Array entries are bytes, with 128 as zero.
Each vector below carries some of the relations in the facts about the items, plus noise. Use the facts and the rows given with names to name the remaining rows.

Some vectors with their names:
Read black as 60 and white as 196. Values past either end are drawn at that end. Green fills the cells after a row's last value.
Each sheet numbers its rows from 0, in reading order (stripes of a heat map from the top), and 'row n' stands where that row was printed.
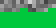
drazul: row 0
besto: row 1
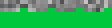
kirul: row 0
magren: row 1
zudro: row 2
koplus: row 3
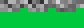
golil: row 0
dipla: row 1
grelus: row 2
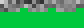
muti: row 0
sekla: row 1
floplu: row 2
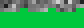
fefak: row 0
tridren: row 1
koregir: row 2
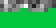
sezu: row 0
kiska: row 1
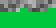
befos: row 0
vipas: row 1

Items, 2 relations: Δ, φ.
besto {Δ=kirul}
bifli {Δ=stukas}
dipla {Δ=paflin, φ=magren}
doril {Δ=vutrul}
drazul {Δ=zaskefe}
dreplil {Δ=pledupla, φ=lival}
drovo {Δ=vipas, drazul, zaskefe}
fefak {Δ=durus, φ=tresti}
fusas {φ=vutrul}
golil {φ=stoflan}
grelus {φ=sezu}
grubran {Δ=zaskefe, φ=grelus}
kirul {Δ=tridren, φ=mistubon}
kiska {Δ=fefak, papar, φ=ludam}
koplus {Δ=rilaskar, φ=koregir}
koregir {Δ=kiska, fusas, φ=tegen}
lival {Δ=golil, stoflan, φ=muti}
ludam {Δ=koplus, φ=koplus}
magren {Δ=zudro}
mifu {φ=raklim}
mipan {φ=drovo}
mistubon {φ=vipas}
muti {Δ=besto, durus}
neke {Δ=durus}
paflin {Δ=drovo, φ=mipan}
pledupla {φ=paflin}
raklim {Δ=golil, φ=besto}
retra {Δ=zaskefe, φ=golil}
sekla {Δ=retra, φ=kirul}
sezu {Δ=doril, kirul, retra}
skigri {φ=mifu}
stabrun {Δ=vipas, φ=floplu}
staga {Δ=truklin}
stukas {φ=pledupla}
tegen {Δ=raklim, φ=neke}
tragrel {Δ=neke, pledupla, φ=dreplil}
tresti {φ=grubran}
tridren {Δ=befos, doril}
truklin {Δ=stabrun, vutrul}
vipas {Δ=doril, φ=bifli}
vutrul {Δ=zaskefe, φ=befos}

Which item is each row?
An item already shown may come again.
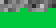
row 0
rilaskar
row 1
fefak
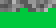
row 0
papar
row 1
befos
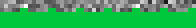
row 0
tegen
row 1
durus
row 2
befos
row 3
lival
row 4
bifli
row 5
koregir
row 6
muti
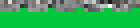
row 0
pledupla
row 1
dreplil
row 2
zudro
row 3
neke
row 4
skigri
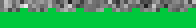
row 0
drovo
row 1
mistubon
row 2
tragrel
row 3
doril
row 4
stukas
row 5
fusas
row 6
zaskefe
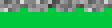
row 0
ludam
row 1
dreplil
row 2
vutrul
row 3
ludam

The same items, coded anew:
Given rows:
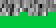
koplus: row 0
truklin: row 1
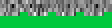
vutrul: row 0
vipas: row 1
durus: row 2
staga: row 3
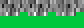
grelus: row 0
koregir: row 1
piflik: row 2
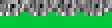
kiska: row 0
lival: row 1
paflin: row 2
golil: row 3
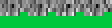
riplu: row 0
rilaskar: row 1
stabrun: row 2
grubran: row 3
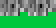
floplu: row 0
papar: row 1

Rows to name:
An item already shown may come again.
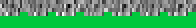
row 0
bifli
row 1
durus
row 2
kiska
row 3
kirul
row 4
sekla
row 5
durus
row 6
dipla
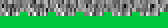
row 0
vipas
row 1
drovo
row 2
sezu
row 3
muti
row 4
papar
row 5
sekla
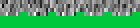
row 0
besto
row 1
neke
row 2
fefak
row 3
tridren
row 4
dreplil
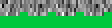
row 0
besto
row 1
doril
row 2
tegen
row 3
zaskefe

